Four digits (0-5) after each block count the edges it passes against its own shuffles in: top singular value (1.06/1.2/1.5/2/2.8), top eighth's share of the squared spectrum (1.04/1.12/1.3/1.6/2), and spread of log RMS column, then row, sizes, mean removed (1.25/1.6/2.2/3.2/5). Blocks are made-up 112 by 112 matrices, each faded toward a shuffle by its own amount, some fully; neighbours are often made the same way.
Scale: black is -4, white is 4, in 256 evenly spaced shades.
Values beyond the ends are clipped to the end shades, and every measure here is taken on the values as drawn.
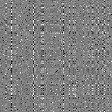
5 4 3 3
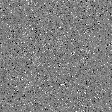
0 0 0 0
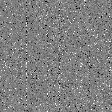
2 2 2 0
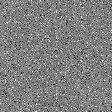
0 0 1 0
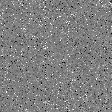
1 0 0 0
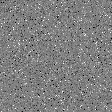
0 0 0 0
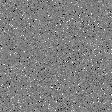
0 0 0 0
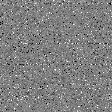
2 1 0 2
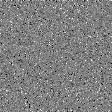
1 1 0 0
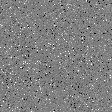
0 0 0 0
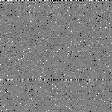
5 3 1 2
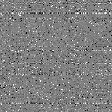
4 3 1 2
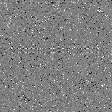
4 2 0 1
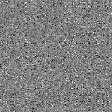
4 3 2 2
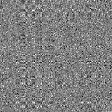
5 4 2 2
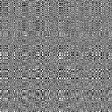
5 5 4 4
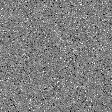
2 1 0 0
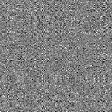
5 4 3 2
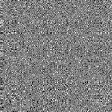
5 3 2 2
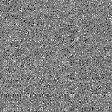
4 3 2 2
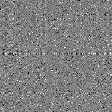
4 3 1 1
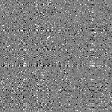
5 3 2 3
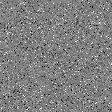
2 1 0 0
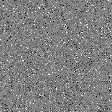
3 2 0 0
